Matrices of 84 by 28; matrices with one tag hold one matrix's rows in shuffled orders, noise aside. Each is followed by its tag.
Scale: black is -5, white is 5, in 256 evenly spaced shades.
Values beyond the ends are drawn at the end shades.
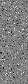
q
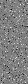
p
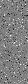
p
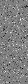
p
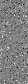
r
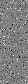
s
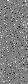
r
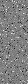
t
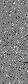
p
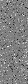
r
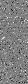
s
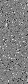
t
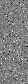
p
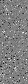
q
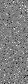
p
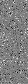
s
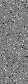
p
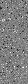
q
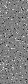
t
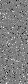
t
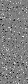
q
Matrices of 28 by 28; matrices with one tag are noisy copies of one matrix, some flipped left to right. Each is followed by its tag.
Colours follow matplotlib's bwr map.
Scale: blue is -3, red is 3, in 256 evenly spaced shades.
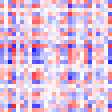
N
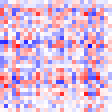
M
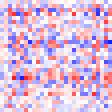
M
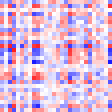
N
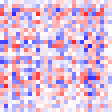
M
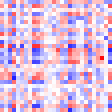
N
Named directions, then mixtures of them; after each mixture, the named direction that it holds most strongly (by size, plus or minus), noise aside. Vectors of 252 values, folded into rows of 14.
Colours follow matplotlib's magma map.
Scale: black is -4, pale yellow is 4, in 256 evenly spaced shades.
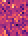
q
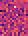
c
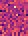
c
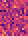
c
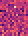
c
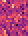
q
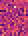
c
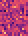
c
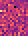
c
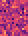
q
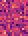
q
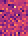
c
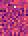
c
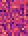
c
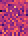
c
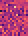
c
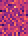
c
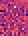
c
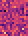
c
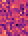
q
